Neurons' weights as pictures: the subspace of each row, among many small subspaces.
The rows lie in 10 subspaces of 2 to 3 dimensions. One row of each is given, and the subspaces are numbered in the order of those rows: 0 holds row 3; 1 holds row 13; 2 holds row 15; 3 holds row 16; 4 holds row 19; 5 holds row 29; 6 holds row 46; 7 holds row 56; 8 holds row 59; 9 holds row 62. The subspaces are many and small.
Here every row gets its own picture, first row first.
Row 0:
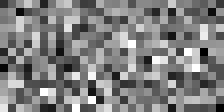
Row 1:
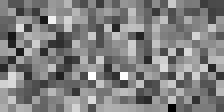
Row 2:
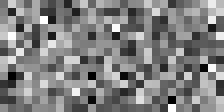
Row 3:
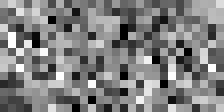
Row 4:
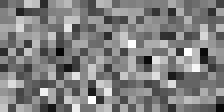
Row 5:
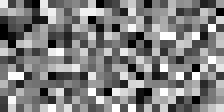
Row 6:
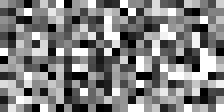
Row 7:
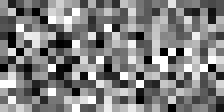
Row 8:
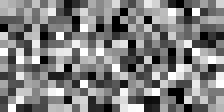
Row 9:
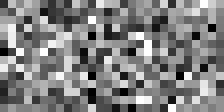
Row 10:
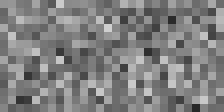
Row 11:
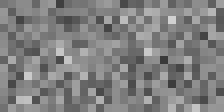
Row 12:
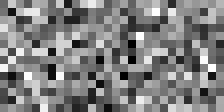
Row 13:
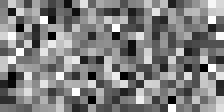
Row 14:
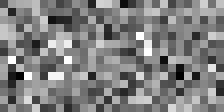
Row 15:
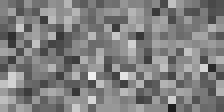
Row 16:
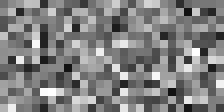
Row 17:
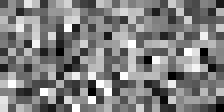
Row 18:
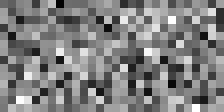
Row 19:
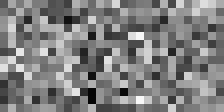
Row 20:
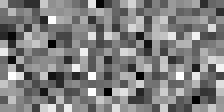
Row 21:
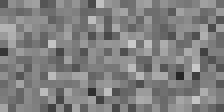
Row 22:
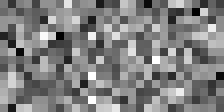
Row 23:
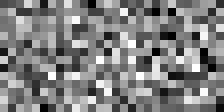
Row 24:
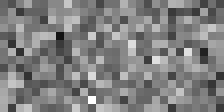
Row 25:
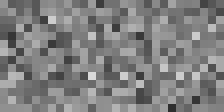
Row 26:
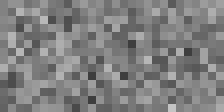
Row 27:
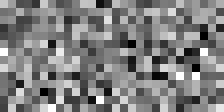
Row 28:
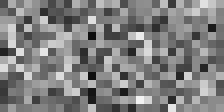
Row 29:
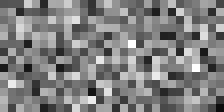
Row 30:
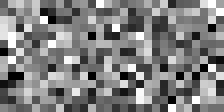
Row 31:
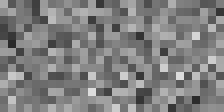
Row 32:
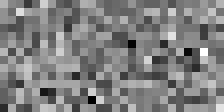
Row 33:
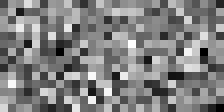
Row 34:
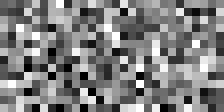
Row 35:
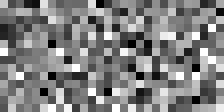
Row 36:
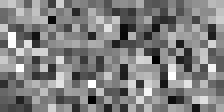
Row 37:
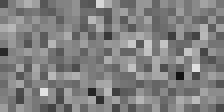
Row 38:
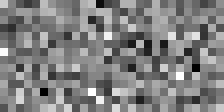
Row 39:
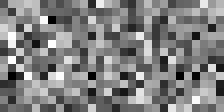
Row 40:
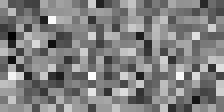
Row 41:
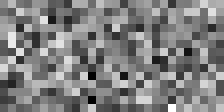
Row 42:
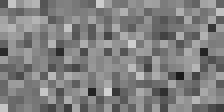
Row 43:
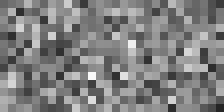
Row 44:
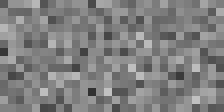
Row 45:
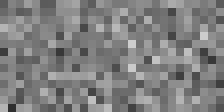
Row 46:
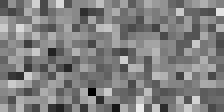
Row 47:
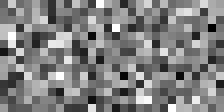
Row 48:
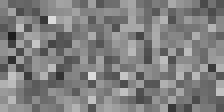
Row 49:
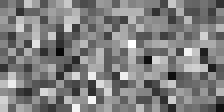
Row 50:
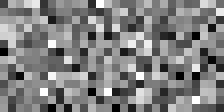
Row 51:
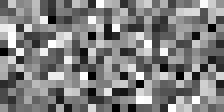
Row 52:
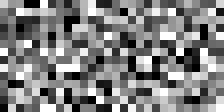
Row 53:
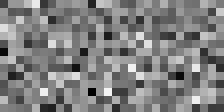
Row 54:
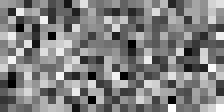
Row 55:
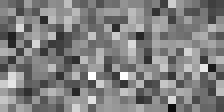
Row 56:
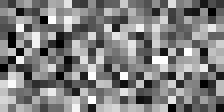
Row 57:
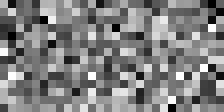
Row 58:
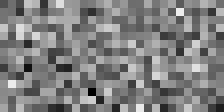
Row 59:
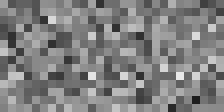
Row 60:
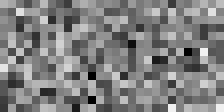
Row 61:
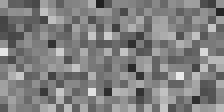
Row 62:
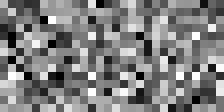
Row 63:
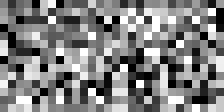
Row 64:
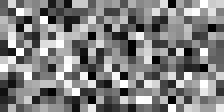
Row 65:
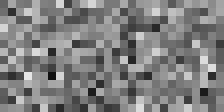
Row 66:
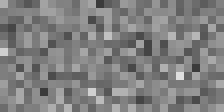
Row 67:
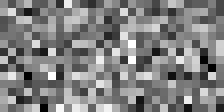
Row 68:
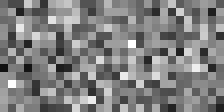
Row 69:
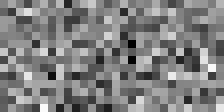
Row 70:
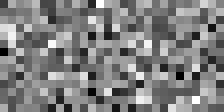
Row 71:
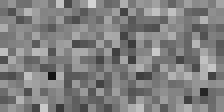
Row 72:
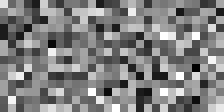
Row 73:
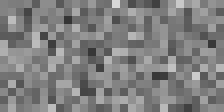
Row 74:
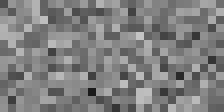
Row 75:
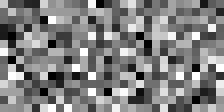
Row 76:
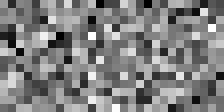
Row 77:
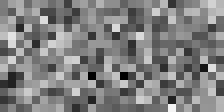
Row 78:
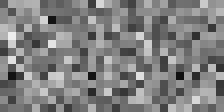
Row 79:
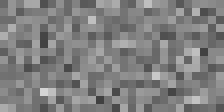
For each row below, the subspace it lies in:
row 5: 6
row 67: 6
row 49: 2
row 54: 1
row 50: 8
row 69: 6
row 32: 3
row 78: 9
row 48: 9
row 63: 0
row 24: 3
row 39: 9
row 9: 4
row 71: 5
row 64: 4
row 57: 1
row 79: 3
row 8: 3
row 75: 9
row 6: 6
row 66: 4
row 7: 6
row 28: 4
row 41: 7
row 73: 4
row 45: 3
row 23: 5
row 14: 0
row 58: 5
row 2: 1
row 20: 9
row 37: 4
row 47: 3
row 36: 0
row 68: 5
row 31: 6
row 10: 0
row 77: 2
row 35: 8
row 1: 8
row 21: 7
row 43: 1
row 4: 8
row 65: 5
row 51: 7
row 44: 0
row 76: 3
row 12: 5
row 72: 5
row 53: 0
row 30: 2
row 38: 4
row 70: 7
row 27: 4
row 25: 8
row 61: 2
